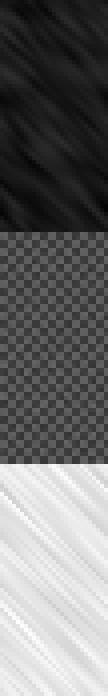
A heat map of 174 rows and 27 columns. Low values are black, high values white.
The table splits into 3 rows of 1 panel. Panel 1,1: very low, slanting down to the right, faint in contrast. Panel 2,1: low, checkered. Panel 3,1: very high, slanting down to the right, faint in contrast.
